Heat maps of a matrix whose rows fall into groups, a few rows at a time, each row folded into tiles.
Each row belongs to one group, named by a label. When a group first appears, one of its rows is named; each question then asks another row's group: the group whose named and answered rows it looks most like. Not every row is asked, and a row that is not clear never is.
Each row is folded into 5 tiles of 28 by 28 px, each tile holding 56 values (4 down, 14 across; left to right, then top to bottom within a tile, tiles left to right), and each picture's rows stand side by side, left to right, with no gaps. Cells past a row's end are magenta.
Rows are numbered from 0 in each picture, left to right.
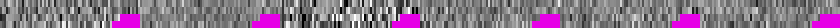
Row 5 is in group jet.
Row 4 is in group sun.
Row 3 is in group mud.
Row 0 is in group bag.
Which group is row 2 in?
sun
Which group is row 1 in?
jet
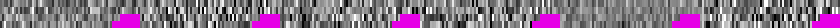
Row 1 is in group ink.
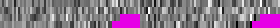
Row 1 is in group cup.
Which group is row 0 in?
cup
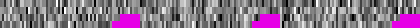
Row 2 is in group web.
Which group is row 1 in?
ink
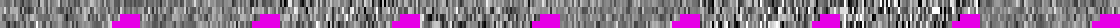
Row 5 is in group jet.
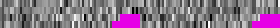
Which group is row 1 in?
bag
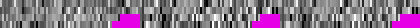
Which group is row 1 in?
sun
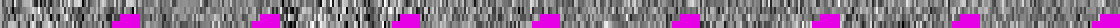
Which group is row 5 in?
mud
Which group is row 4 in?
web
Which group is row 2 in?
jet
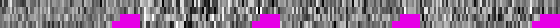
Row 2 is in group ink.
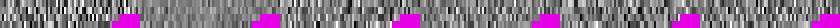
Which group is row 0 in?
ink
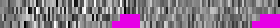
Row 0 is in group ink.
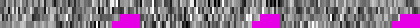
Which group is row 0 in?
cup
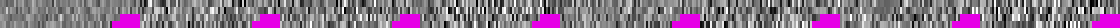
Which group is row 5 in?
mud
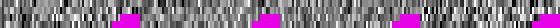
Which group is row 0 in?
sun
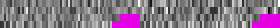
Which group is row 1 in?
mud
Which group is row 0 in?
mud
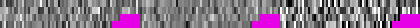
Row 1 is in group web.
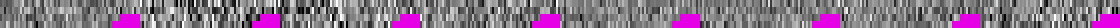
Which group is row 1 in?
web
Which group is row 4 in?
bag
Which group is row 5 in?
mud
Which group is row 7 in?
sun
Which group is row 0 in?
web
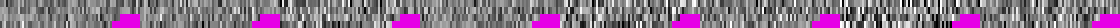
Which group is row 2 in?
mud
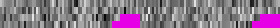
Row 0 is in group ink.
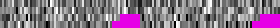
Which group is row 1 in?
cup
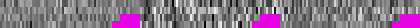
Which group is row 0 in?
ink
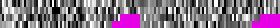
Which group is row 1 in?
ink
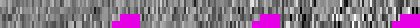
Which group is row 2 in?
sun
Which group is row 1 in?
cup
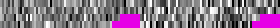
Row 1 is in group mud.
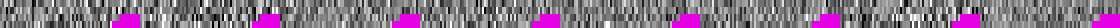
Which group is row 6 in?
sun
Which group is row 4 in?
web
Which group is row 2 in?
bag
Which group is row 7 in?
cup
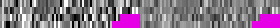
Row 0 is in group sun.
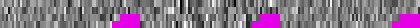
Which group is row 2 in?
mud
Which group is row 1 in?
web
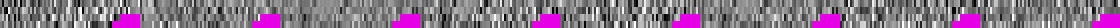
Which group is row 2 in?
sun
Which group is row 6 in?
bag
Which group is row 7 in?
bag
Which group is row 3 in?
sun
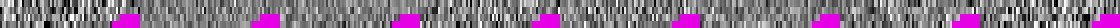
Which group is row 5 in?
bag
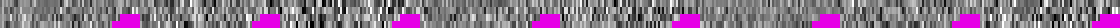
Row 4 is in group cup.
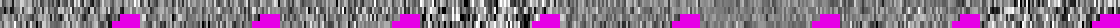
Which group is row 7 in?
web
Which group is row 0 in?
web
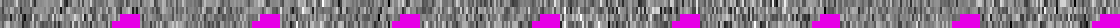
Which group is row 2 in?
jet
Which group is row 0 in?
sun
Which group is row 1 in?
jet
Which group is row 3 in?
web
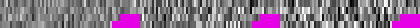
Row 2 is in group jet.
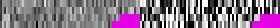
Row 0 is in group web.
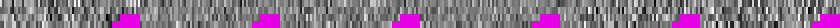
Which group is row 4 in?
ink
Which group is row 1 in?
mud
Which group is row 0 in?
web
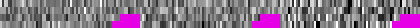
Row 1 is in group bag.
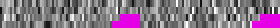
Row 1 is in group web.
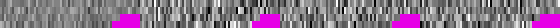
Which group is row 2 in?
ink
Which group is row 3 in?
mud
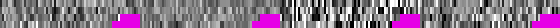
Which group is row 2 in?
cup
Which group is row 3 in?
sun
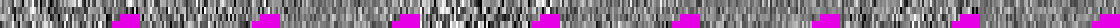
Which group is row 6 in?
sun
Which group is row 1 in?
ink
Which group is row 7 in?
web
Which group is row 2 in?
cup
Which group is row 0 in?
web
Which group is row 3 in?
jet
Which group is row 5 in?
mud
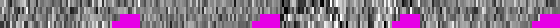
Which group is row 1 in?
ink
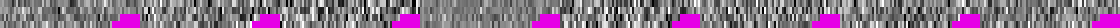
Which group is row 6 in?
jet
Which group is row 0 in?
jet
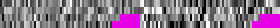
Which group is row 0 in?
cup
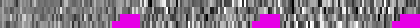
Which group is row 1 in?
mud
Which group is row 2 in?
jet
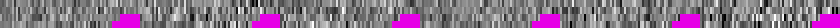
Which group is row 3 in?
sun
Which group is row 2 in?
jet
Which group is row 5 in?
sun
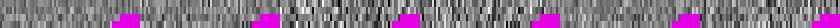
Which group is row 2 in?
jet
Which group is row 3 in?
cup
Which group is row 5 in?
bag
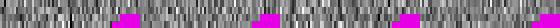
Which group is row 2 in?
jet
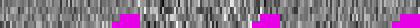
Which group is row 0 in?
mud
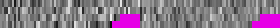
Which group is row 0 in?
cup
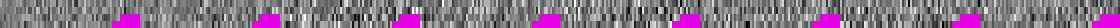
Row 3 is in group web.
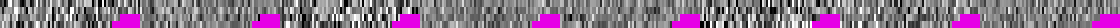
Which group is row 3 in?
jet
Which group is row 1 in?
jet
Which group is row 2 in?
sun
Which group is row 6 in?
jet
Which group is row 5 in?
mud
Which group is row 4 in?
bag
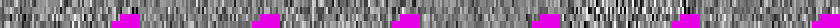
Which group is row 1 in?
ink
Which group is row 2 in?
bag
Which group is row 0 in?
sun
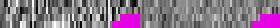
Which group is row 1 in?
sun
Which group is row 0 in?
bag
